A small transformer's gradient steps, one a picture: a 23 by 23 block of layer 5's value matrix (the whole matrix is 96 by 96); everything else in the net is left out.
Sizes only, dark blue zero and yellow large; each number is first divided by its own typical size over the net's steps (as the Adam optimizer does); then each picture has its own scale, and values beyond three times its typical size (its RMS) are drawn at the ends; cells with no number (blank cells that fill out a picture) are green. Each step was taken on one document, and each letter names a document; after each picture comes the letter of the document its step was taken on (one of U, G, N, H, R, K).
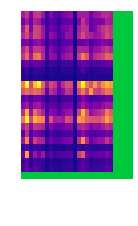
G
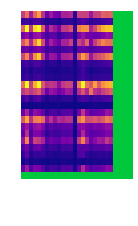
G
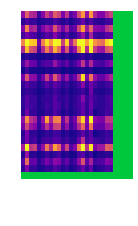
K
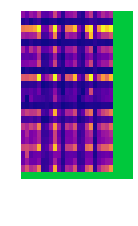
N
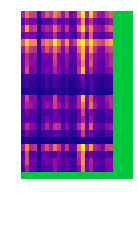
K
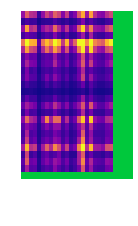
K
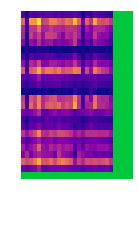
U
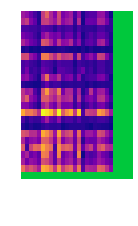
U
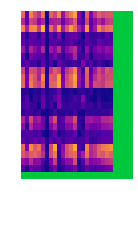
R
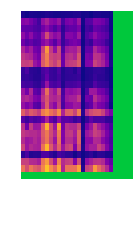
U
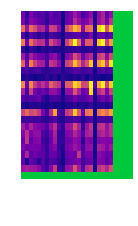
N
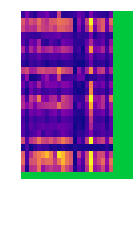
U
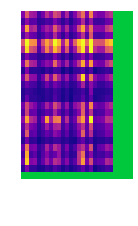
K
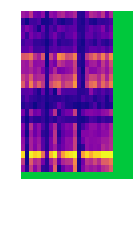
R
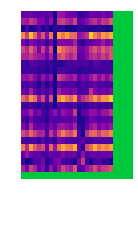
R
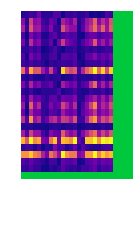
R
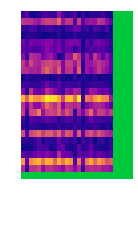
U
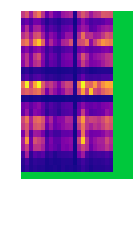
G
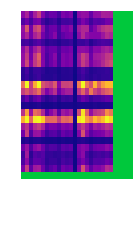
G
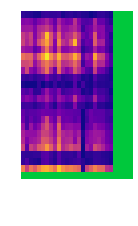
U
